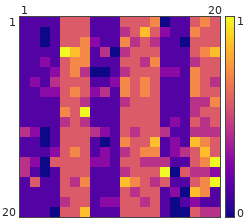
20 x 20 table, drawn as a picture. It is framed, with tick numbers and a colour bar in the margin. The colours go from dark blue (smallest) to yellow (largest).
Roughest part: bottom right. Stripes: upright, repeating 3 times. Odd patch: rougher, in the bottom right.
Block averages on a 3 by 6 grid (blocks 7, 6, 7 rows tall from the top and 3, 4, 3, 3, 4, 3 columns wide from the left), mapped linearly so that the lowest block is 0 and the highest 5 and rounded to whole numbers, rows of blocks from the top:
040515 | 040524 | 040524
